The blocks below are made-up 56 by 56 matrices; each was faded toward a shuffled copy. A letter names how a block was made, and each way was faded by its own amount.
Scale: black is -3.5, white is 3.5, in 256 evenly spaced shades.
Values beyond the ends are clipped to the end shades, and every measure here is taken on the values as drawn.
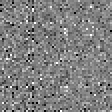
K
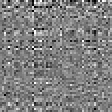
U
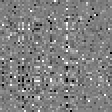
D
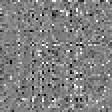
D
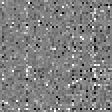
D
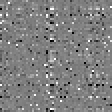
D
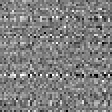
U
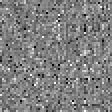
K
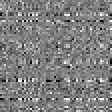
U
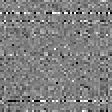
U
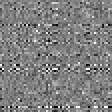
U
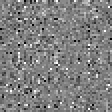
K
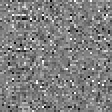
K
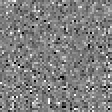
K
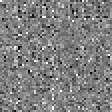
K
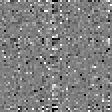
D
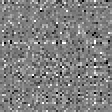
D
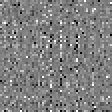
D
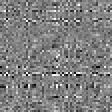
U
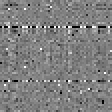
U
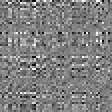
U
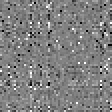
D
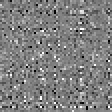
D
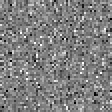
K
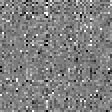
D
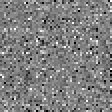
K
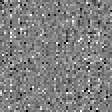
K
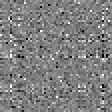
D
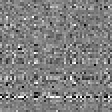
U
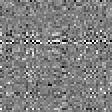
U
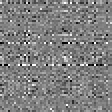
U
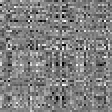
U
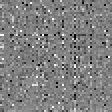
D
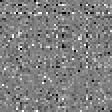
D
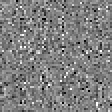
K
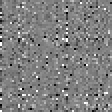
D
